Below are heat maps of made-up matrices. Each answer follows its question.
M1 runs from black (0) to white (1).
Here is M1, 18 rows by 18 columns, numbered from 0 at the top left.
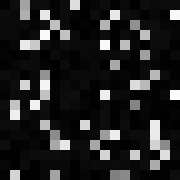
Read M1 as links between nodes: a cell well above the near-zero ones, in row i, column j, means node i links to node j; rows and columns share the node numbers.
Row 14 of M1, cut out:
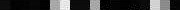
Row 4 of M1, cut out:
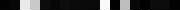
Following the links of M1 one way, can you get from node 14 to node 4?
yes
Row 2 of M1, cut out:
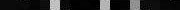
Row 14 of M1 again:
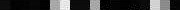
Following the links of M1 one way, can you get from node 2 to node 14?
yes
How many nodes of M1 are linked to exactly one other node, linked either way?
0
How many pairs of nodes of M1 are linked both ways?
8
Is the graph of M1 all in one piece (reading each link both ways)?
yes
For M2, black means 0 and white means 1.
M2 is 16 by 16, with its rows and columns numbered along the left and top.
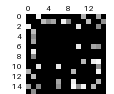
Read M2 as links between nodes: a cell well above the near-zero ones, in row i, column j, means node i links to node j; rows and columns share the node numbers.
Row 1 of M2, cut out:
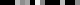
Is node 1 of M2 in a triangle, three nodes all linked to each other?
no
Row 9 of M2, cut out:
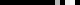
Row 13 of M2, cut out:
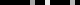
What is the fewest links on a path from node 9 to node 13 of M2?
1
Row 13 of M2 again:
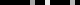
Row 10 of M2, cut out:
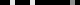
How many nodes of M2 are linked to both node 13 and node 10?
2
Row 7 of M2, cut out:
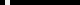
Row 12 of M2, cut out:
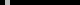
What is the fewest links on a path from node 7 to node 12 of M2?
2
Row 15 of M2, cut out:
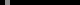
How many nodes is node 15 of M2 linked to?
1
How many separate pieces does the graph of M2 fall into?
2
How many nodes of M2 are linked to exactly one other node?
7
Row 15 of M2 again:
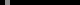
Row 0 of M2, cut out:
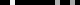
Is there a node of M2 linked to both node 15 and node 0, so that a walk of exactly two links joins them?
no
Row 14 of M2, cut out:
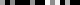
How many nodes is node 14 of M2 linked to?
7
